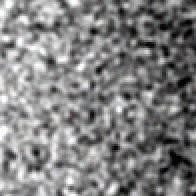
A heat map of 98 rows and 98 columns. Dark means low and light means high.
There are no lone odd cells. Overall the values sit about 50% of the way up the scale. There is an overall slope up to the left. The histogram is bell-shaped.
